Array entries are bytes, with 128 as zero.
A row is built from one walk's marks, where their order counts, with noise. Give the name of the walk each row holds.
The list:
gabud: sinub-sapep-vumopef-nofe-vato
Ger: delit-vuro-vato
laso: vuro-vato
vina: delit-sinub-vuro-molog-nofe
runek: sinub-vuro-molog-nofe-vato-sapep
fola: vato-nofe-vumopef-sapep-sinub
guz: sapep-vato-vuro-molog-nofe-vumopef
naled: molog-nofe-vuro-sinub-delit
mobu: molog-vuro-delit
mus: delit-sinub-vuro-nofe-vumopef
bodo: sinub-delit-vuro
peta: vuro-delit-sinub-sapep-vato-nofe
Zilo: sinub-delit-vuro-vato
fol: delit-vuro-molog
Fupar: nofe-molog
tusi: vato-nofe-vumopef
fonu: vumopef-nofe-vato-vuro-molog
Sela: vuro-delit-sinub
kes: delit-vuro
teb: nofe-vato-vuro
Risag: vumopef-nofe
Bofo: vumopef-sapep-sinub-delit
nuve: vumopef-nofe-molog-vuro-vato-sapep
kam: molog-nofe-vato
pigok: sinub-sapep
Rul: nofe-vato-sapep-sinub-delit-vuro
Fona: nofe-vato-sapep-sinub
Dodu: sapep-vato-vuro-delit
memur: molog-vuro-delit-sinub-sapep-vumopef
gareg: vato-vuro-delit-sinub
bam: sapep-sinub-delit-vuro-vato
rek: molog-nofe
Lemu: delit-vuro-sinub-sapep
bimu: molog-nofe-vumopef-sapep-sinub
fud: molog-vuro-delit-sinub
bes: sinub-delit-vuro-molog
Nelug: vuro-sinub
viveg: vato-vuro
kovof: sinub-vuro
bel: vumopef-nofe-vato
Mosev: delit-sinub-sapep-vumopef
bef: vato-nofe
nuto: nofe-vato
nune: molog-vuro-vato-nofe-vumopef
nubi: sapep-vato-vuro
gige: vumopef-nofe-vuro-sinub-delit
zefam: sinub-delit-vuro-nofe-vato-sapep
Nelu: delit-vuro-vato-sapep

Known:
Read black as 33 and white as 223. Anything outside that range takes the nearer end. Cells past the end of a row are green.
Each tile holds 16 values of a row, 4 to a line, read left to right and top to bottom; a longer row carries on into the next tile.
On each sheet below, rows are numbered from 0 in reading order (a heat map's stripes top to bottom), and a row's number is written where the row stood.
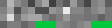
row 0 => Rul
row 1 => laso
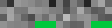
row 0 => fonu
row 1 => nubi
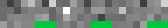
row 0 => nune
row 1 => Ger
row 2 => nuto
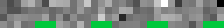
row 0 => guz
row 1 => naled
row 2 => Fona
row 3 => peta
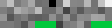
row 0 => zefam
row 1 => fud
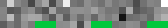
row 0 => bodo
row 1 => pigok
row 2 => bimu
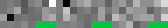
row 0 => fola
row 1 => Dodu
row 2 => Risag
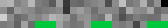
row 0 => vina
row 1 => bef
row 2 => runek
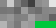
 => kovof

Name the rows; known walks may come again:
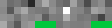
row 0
teb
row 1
Ger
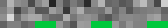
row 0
Rul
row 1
viveg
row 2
nune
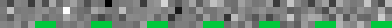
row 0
bel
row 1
Zilo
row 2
nuto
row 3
Fupar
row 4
fol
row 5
bodo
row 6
gige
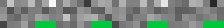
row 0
Sela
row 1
kes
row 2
gareg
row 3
mus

